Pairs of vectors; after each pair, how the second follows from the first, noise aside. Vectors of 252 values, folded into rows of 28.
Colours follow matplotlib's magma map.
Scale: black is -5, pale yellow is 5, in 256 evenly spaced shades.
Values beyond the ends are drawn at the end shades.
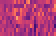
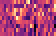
scaled up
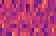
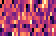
scaled up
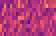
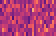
shuffled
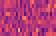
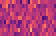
shuffled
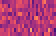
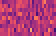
copied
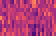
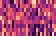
scaled up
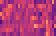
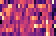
scaled up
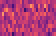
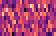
scaled up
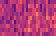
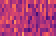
negated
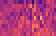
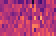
copied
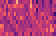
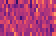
negated
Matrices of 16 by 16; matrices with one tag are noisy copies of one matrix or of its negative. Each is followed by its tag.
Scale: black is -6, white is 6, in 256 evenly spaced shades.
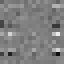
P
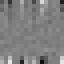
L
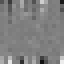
L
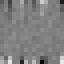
L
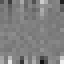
L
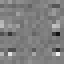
P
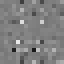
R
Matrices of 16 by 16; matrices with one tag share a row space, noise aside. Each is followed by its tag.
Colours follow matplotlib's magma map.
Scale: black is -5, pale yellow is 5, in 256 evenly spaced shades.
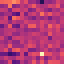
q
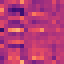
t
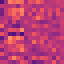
t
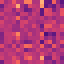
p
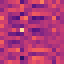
t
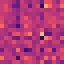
p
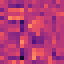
t
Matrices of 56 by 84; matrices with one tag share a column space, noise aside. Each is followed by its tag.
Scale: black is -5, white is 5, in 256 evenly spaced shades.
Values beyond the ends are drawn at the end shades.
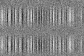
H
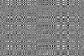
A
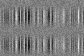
H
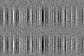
H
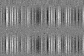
H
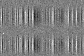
H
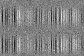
H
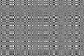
A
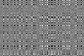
A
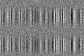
H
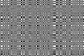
A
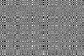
A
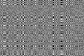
A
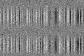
H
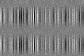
H
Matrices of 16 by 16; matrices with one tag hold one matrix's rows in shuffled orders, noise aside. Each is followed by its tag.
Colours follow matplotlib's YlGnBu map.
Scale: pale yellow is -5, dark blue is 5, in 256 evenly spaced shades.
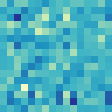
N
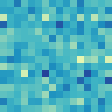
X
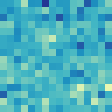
X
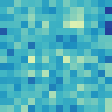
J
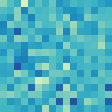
N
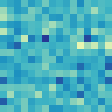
X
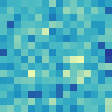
J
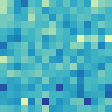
X
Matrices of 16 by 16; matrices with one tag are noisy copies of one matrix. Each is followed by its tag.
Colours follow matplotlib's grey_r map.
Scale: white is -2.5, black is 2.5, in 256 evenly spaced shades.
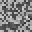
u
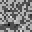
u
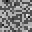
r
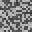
r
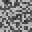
r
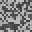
u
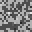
u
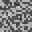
r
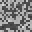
u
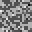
r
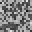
u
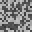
u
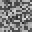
r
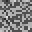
r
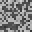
u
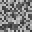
u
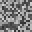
u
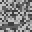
u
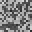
u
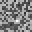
u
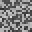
r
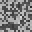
u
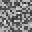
r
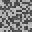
r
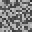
r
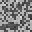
u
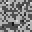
u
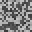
u
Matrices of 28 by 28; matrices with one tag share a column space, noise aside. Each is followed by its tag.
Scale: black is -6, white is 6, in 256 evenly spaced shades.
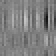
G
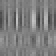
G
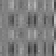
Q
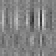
G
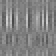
G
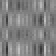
Q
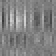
G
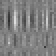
G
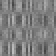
Q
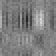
G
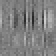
G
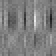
G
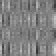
Q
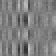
Q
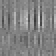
G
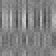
G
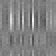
G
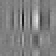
G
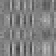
Q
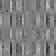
Q
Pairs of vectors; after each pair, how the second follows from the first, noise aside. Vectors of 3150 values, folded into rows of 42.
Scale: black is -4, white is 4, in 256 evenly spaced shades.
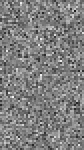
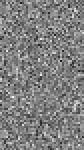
sign-scrambled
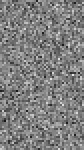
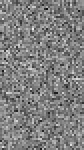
shuffled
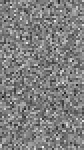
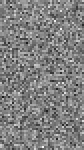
sign-scrambled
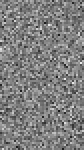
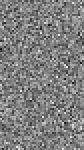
negated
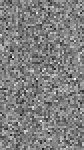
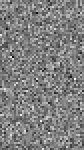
sign-scrambled
